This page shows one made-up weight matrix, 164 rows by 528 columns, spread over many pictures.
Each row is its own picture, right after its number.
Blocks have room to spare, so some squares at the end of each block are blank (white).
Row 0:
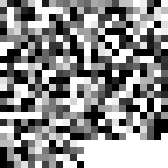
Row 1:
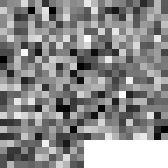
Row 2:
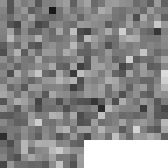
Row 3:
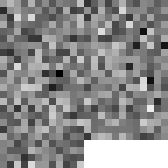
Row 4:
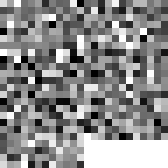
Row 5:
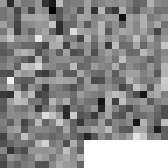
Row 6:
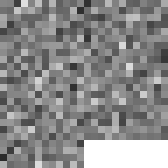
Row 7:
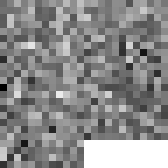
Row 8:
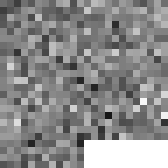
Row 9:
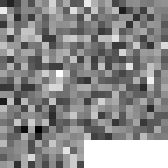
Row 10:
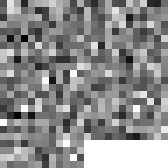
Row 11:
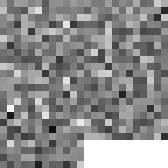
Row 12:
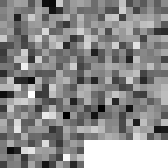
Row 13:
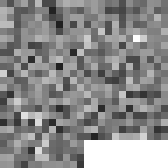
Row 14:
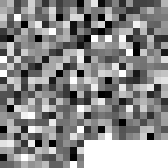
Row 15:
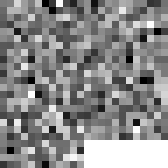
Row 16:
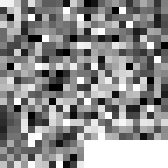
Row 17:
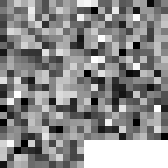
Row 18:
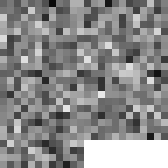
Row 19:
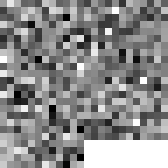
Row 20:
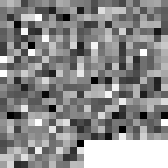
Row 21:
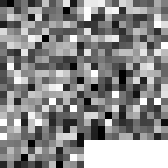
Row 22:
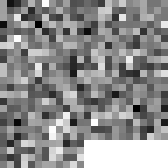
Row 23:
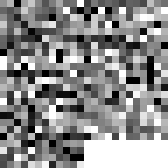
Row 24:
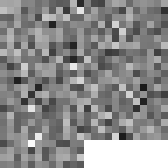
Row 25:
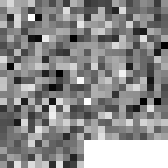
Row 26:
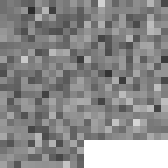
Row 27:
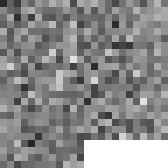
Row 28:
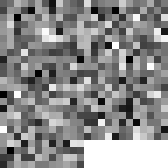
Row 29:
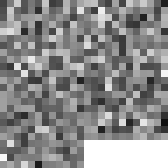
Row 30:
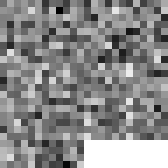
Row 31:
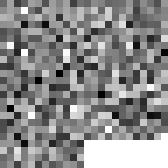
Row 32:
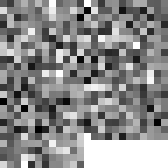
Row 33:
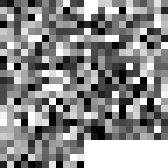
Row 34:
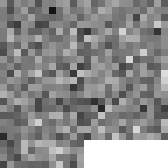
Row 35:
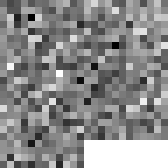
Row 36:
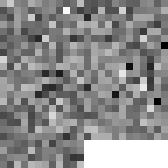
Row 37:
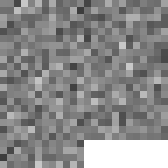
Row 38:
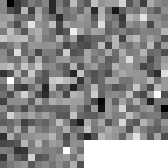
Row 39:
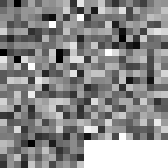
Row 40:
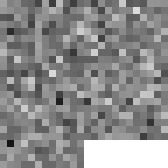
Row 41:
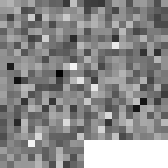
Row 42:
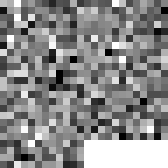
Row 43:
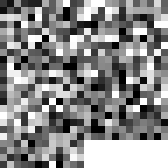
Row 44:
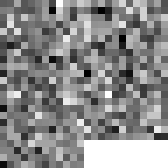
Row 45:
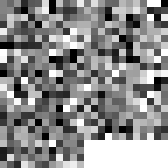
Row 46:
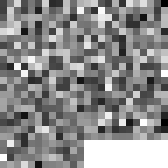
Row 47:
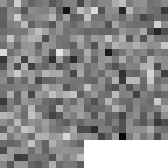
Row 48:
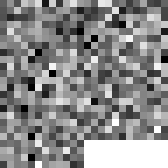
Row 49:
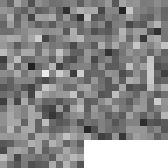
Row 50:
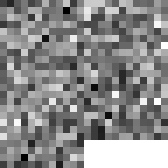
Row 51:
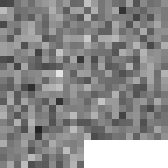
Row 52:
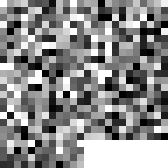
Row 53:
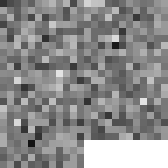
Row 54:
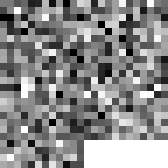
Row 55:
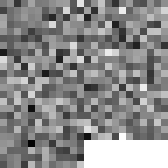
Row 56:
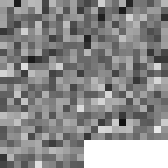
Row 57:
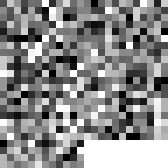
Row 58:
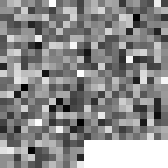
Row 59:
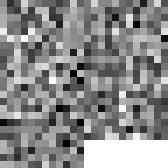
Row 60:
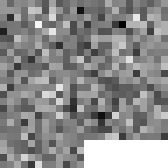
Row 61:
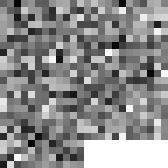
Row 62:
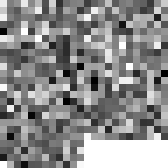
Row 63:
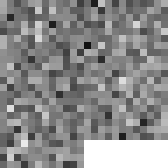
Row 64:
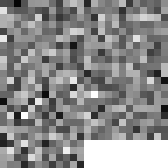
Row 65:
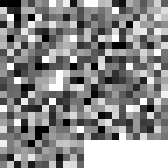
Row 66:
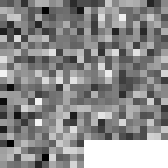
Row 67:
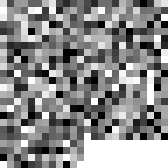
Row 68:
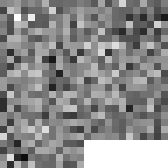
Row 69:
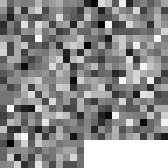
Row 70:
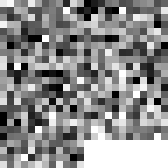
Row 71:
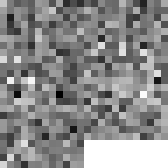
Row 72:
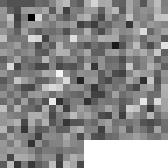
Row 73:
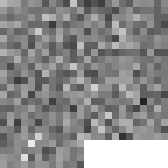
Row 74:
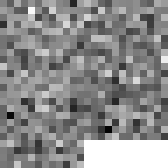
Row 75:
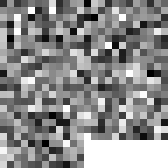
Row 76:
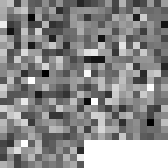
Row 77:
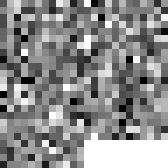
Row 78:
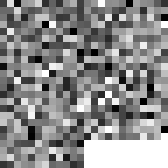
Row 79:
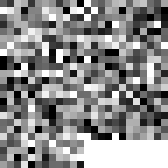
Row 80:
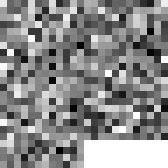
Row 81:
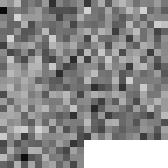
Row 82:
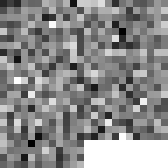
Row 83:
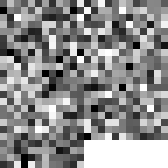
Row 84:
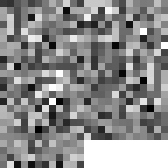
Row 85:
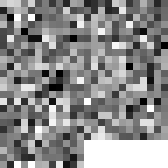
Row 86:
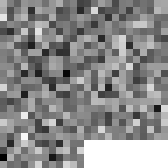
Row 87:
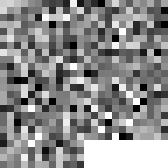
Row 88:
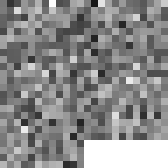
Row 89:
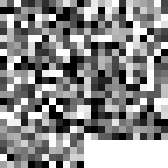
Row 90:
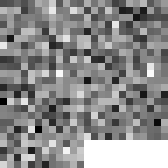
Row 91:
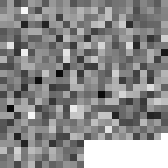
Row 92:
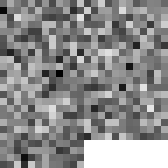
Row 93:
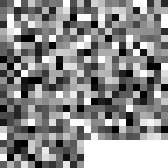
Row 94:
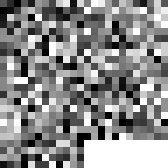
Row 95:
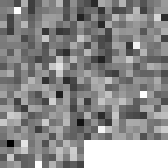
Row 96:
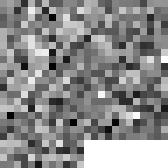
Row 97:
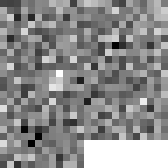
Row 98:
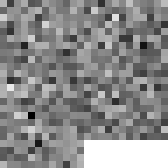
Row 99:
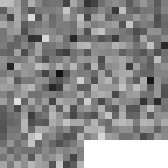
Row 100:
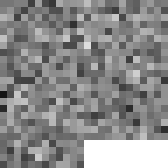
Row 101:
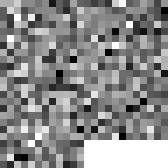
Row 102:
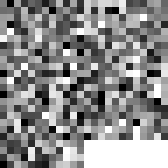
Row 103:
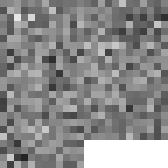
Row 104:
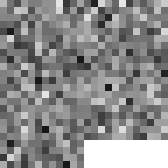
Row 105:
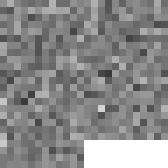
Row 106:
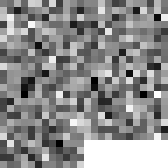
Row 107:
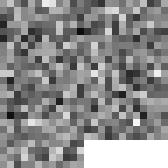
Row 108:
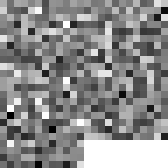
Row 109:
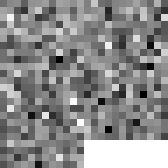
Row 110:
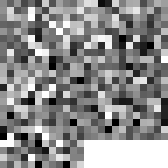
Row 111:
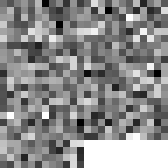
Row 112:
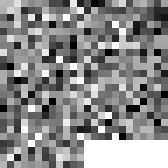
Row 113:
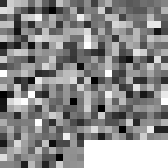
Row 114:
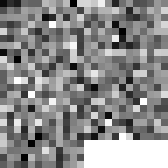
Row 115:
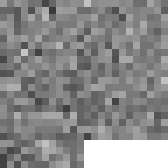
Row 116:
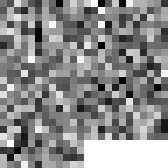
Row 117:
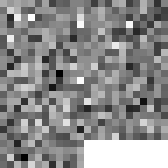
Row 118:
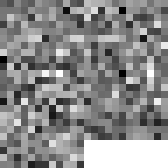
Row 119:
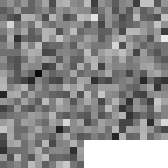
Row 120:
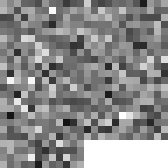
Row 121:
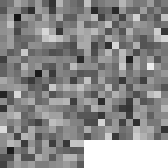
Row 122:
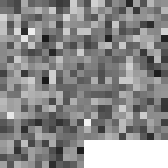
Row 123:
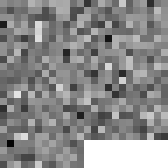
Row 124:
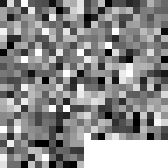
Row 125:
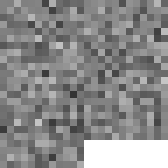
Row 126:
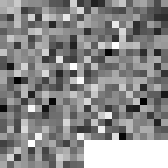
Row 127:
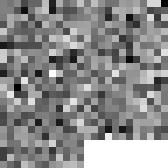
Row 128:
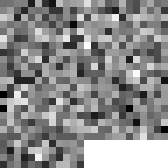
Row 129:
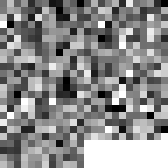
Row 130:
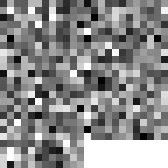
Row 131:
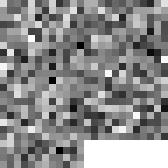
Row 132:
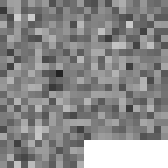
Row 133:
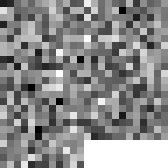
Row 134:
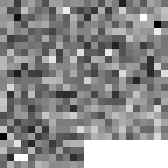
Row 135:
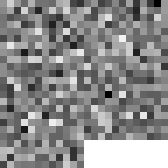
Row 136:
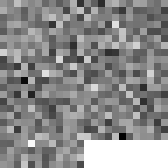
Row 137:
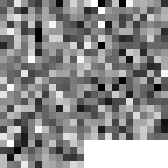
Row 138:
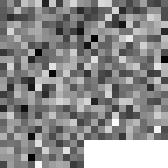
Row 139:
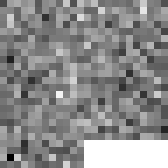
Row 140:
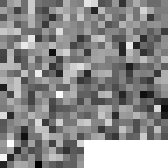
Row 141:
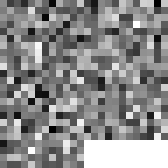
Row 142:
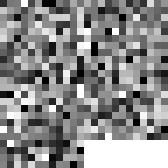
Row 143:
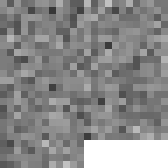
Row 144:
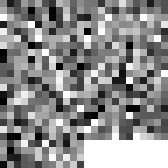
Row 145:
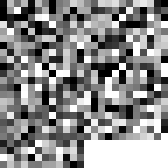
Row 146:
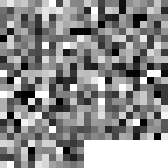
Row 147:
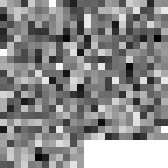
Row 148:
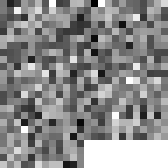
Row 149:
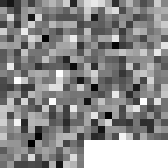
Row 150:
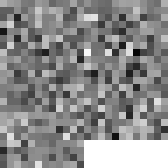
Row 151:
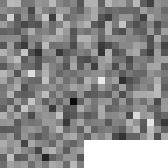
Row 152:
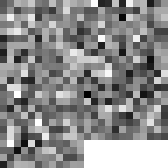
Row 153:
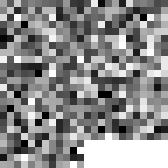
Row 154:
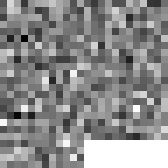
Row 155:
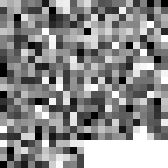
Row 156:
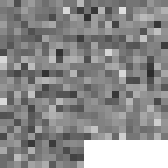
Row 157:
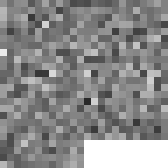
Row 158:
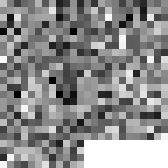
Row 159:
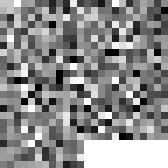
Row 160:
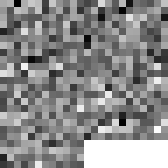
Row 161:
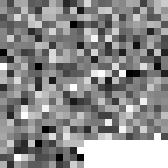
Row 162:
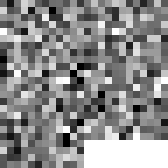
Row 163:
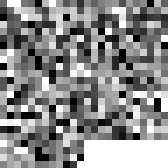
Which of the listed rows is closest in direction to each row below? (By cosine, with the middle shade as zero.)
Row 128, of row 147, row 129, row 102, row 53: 102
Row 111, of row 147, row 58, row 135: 58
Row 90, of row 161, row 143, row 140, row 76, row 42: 76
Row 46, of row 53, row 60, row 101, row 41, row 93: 93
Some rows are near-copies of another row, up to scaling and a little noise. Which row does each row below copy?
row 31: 91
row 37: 6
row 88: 148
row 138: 48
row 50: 21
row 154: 10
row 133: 51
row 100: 128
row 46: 29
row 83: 92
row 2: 34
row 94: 8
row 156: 23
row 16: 99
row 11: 108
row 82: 114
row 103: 68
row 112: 126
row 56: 160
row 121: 28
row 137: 116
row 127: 45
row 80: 131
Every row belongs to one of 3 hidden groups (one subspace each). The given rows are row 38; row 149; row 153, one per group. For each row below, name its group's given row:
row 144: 38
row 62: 153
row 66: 38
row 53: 149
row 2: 38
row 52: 153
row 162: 38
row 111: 38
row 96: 153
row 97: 149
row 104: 153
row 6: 153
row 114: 149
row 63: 153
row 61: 149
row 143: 38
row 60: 153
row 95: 153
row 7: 153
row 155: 38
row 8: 149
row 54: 153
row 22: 38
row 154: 38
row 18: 38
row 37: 153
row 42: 149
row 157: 153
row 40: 153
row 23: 149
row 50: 149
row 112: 149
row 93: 153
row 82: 149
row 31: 153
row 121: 38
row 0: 38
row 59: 38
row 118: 149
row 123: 153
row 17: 153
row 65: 149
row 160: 153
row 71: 153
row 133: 149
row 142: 38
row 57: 38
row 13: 38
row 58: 38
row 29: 153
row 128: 38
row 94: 149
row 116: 153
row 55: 149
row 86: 153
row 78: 153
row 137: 153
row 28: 38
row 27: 149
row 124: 38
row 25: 149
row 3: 149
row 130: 38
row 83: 149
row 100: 38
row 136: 149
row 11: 153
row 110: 153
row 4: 149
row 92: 149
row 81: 149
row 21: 149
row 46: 153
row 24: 149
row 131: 153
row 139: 153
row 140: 153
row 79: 149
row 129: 153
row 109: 153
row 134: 149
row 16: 149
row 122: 38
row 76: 153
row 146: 38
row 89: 149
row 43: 149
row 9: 149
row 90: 149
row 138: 153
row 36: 149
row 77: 38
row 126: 149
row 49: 149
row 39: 149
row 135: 153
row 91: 153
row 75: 38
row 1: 38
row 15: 38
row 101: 149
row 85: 149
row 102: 38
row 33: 149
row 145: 153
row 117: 149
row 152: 153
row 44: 153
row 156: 149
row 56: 153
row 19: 38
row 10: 38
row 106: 153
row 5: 38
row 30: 38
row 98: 153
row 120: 153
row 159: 149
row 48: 153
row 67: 153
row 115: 38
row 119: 38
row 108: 153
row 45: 153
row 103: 149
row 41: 149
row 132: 149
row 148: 153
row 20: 38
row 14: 153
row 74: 153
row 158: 153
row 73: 149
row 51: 149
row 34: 38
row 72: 149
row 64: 38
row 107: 38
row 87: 149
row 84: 149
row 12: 38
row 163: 38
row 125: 38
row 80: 153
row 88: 153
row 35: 149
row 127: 153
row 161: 153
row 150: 38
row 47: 149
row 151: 38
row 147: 38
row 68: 149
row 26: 153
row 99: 149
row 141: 38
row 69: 153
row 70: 149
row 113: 38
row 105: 38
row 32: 149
